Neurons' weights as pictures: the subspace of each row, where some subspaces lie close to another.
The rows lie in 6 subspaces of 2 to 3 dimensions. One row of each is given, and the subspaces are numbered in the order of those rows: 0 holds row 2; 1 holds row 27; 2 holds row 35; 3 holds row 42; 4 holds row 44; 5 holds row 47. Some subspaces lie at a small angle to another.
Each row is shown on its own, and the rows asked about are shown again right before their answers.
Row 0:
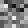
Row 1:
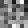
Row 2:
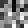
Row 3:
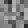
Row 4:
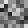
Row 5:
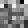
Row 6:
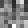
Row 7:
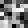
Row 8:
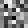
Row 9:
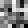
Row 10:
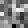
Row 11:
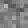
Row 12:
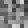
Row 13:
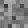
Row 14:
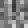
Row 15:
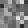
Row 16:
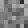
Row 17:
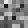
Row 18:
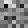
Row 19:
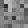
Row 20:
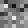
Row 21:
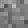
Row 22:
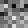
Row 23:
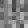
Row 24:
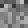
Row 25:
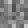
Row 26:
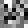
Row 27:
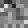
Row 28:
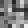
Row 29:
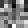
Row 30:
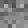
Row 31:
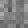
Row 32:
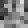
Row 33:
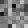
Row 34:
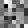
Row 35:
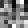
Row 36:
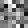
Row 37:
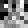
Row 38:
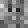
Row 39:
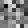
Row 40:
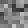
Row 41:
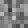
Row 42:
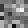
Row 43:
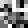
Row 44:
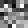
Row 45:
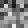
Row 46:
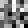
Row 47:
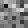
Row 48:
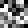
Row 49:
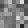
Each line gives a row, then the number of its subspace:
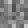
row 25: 0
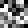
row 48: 1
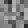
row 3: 0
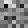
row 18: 4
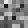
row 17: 5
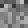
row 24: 1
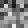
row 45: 0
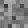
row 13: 3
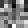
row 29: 2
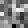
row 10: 5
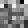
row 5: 1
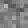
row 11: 5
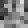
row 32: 3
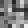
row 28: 4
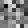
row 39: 2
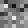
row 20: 3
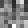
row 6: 2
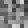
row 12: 2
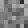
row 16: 1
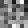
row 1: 2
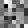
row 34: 4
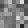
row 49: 1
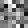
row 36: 2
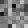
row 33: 3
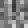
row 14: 0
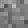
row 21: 1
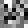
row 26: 0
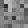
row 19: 3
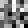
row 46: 0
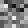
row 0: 3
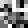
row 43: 4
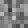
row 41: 5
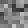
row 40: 5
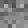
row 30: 4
